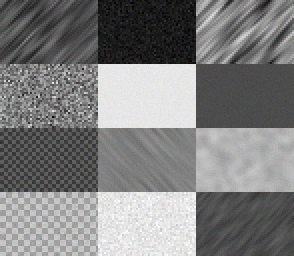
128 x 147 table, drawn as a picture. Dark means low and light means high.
The table splits into 4 rows of 3 panels. Panel 1,1: low, slanting up to the right. Panel 1,2: very low, fine-grained, faint in contrast. Panel 1,3: middling, slanting up to the right, strong in contrast. Panel 2,1: middling, fine-grained, strong in contrast. Panel 2,2: very high, flat. Panel 2,3: low, flat. Panel 3,1: low, checkered. Panel 3,2: middling, slanting down to the right, faint in contrast. Panel 3,3: high, blotchy, faint in contrast. Panel 4,1: high, checkered. Panel 4,2: very high, fine-grained, faint in contrast. Panel 4,3: low, slanting up to the right, faint in contrast.
